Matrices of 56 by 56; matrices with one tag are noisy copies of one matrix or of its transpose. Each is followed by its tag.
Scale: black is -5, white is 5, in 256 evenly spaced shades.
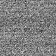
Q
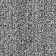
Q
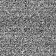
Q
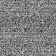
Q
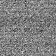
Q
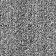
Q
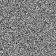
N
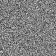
N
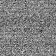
Q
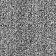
Q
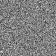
N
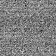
Q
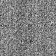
Q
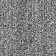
Q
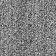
Q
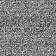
Q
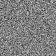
N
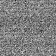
Q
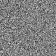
N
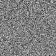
N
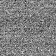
Q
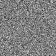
N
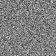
N
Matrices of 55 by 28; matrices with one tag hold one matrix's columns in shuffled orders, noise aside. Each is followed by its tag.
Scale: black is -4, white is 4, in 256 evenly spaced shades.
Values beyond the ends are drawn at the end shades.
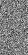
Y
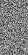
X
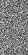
X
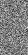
Y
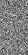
X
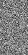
X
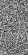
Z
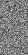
Y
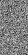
Y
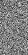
X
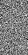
X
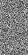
X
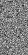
Y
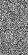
Z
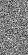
Y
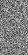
Y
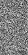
X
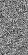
Y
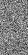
Z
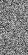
Z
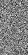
X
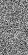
Z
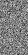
Y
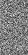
X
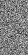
Y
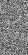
Z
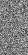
Y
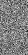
Z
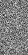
X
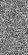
Y
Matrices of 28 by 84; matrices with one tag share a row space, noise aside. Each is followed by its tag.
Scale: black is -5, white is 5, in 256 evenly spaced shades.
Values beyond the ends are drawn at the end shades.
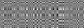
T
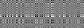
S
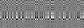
S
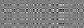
T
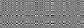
S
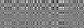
T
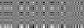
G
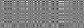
T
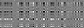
G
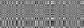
S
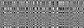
T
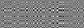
T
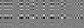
G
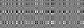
S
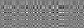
T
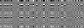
G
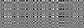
T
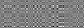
T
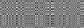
S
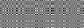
S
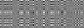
G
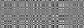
T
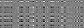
G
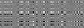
G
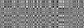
T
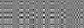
G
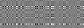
S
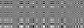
G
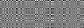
S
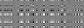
G
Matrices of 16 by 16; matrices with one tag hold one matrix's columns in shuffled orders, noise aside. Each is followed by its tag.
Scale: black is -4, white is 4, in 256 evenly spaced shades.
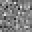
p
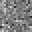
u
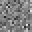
u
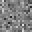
u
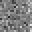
u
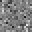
u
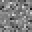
p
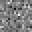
p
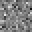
p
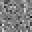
u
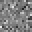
p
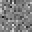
u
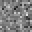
p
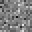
u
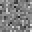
u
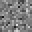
u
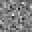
p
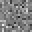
u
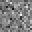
p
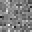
u
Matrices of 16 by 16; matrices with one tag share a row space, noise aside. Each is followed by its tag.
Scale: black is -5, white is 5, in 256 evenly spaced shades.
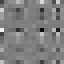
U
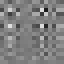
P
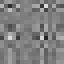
P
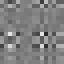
P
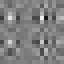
P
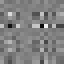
P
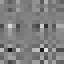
P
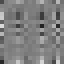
U
